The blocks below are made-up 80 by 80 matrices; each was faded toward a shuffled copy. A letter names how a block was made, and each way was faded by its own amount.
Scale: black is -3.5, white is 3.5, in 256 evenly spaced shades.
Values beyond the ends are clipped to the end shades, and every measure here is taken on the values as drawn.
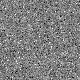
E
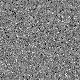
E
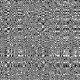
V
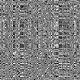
V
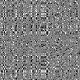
V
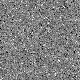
E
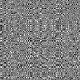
V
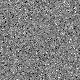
E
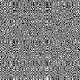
V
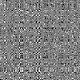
V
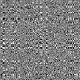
V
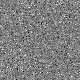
E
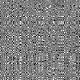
V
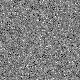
E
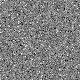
E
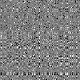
V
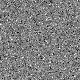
E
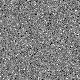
E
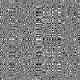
V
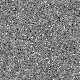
E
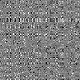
V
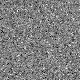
E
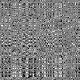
V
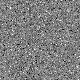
E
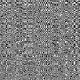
V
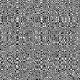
V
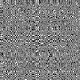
V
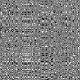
V
